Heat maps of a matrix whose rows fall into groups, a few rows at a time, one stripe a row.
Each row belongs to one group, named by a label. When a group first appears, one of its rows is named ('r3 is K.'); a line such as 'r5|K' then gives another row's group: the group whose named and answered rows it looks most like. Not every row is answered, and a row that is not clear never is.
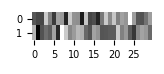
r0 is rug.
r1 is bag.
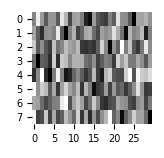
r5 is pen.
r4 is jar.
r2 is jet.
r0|bag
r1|rug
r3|bag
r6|bag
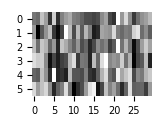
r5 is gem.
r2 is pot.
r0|pot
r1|pen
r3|jet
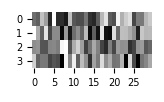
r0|pot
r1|jet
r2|bag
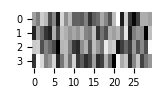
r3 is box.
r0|pot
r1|bag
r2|gem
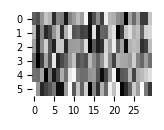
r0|rug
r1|jar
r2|rug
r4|jar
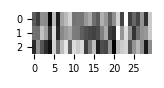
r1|pot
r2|bag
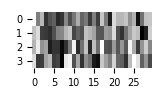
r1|gem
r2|jet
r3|pen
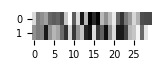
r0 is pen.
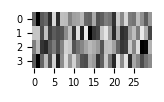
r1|pen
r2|gem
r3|box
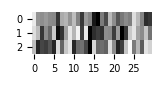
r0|pen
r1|pen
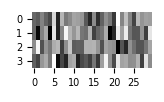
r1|pot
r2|gem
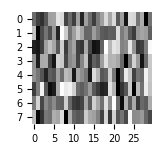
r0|rug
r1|bag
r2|rug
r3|rug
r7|rug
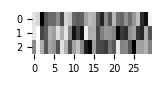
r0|gem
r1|gem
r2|bag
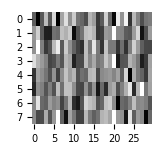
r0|box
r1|gem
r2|gem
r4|box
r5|jar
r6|gem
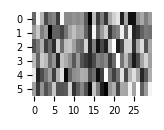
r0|bag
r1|jet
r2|jar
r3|pot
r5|jar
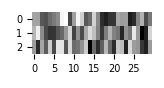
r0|bag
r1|gem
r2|rug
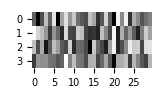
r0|box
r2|jar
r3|box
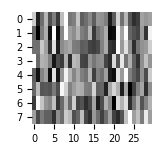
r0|pot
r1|pot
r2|pot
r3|jet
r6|box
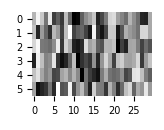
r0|gem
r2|gem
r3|box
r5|jar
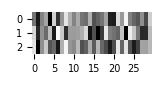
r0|pot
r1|rug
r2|pot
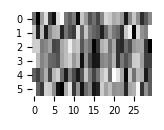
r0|rug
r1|jar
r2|pen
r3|pen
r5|pen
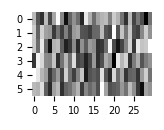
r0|rug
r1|jet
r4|jet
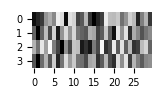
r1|box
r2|jet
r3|box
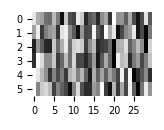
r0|jet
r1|gem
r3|box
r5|jet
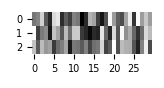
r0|jar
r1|jet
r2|jet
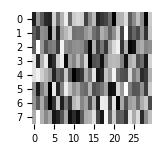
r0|bag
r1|pot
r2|bag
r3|rug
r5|pot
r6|jet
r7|gem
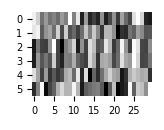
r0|pen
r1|gem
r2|box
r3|box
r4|pen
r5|jar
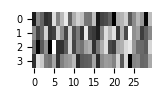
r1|rug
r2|pot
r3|box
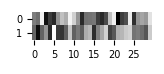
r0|jar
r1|pot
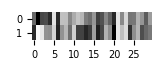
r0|bag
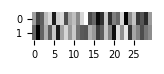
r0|rug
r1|box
